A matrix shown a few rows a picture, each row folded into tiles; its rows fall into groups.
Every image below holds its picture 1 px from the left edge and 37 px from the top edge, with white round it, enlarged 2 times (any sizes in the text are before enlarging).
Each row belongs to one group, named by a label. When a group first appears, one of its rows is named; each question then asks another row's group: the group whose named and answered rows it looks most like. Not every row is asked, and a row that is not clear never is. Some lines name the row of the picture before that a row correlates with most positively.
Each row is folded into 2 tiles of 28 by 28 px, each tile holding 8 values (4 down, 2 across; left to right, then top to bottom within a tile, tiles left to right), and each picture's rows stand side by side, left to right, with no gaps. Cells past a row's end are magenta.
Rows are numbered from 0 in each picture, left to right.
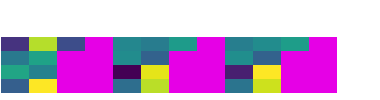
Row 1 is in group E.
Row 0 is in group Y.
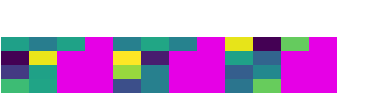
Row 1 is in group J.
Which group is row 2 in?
E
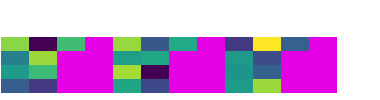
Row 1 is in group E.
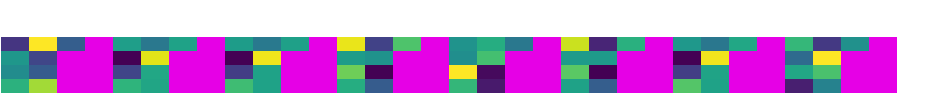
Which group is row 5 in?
E
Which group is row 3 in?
E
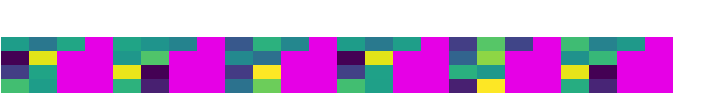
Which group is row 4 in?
Y
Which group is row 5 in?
E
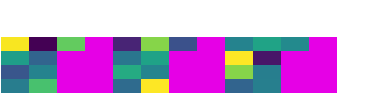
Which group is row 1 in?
Y
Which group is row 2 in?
J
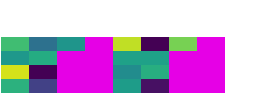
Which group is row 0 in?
E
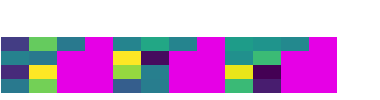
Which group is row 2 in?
E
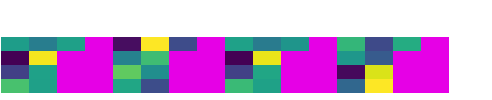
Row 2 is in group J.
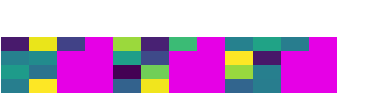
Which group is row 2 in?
J
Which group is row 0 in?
Y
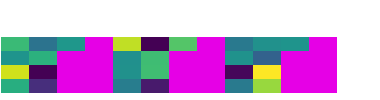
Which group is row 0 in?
E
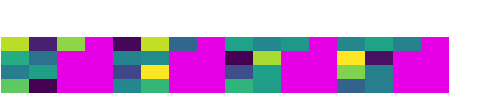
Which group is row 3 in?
J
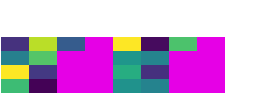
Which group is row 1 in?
E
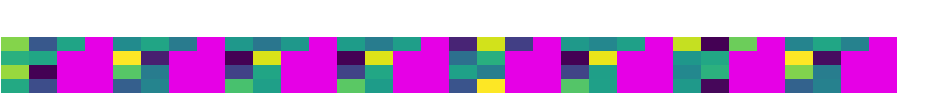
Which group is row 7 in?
J
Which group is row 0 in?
E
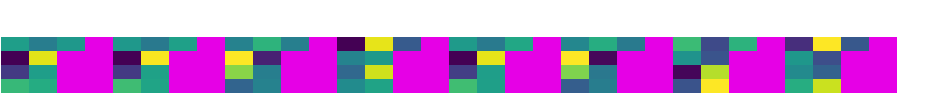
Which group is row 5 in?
J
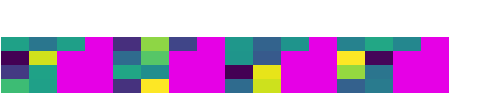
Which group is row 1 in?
Y
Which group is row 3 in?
J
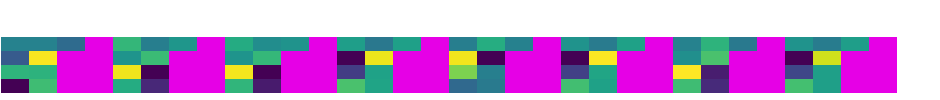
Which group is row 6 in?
E
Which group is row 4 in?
J
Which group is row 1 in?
E
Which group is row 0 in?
Y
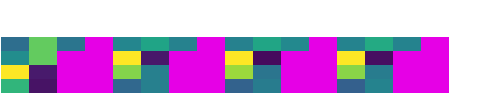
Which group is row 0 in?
E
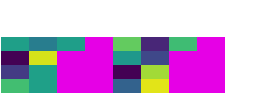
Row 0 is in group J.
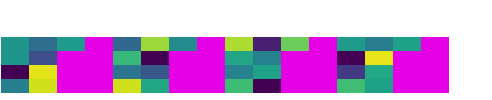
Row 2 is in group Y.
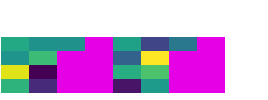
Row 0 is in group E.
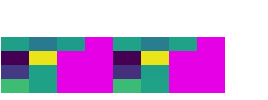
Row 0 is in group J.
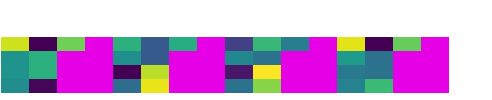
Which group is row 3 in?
E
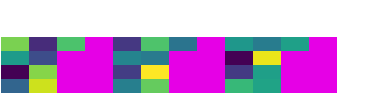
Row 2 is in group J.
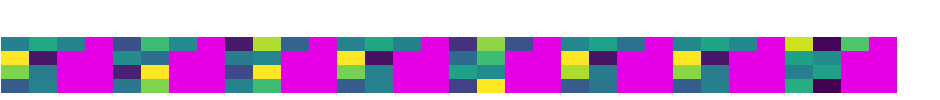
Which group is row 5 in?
J
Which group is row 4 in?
Y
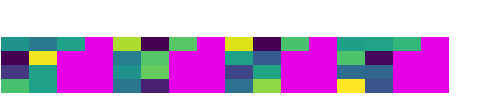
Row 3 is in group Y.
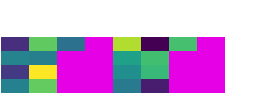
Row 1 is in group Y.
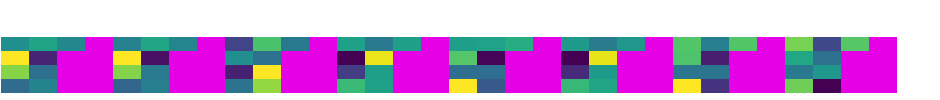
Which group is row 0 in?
J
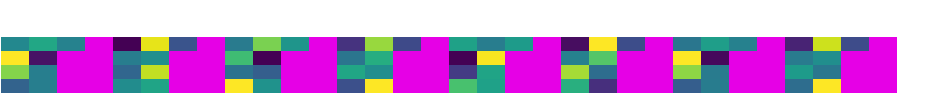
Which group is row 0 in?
J
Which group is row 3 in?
Y
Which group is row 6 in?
J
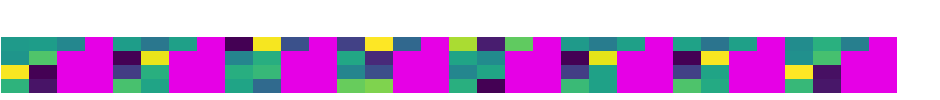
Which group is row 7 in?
E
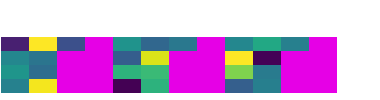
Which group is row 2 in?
J
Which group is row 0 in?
Y
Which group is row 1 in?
Y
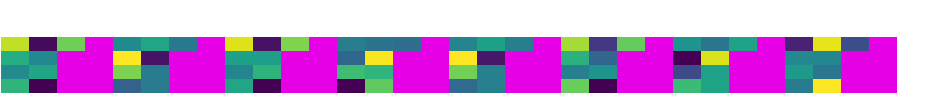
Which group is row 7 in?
Y
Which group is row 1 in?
J
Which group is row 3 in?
Y
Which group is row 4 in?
J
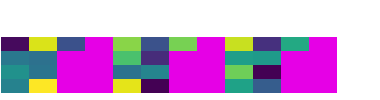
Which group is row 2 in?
E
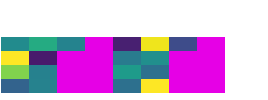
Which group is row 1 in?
Y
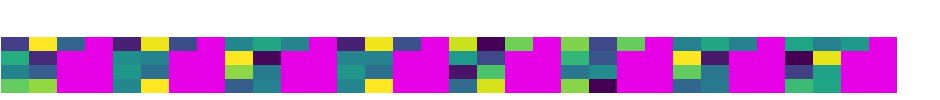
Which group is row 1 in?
Y
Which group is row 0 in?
Y
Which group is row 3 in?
Y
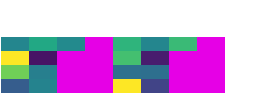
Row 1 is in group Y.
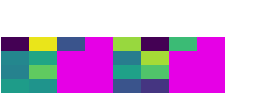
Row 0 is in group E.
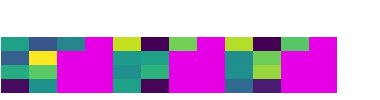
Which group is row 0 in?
Y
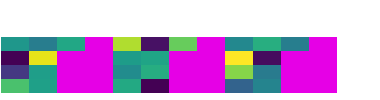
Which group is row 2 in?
J
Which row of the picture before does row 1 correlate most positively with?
1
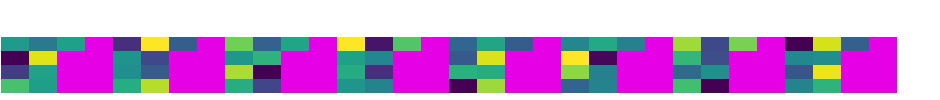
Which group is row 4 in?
Y
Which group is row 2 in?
E
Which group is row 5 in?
J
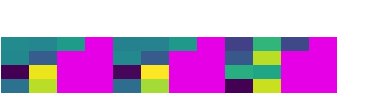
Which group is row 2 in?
Y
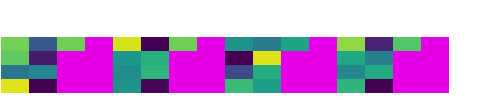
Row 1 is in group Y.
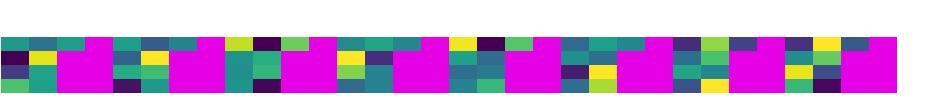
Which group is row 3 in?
J
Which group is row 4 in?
E
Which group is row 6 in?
Y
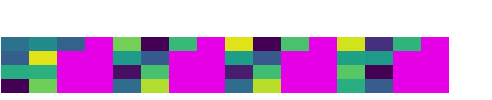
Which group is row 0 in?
Y
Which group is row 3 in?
E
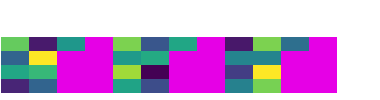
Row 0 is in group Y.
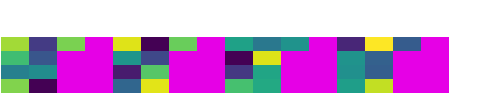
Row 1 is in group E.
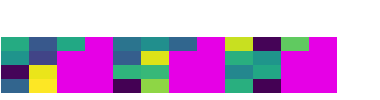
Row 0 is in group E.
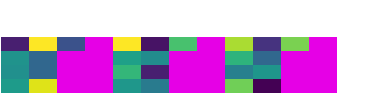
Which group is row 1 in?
E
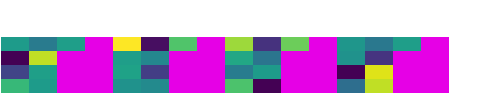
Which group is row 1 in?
E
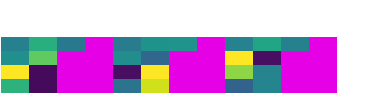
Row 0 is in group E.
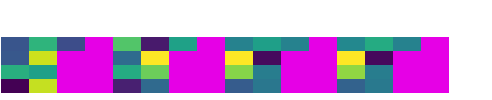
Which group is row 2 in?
J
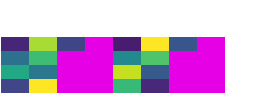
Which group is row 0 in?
Y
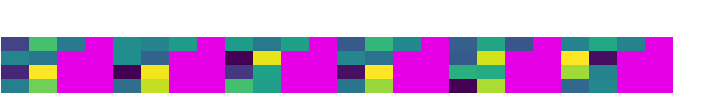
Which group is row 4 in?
Y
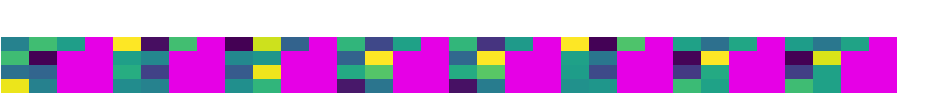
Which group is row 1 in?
E
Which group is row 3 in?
Y
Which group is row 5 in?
E
